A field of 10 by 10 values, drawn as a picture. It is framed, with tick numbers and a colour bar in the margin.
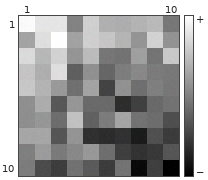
Calmest part: middle right. Ninth with the highest average: top left. Ninth with the lowest average: bottom right. Slope: up to the top left.
